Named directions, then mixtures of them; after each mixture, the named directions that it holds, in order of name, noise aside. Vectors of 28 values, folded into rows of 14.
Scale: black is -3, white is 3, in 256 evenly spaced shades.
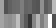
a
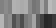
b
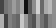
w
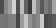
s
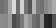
b, s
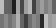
s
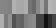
b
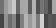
s, w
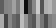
w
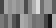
a, w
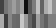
w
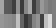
a, s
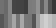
b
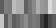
b, w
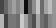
w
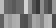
a, w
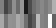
a, w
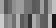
a, b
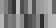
s, w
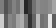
a, w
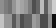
a, b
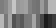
b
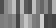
s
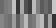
a, s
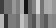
w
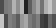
b, w
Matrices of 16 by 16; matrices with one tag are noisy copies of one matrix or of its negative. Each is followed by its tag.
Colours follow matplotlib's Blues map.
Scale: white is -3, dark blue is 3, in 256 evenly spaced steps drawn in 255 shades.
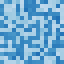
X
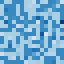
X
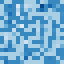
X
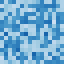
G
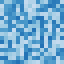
X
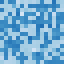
G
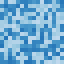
G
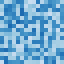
X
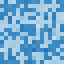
G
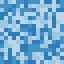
G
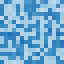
X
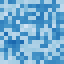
G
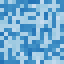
G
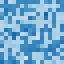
G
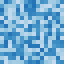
X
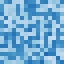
X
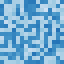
X
